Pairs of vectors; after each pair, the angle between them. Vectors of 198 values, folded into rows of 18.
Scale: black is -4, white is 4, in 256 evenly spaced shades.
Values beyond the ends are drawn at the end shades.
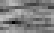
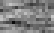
nearly parallel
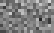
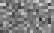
nearly parallel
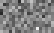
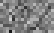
partly aligned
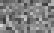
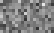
partly opposed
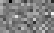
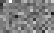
nearly opposite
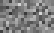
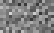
nearly opposite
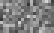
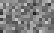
partly aligned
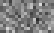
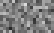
partly opposed
